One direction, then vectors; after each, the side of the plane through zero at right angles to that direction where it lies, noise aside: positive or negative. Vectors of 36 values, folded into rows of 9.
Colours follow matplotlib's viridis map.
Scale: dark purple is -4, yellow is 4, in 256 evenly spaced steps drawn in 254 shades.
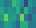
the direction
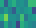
positive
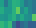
positive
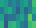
negative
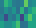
negative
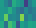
positive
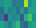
negative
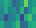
negative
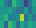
positive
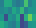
negative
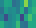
negative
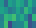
positive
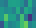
positive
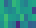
positive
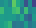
positive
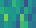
positive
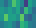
positive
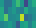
positive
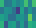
negative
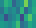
negative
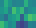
negative
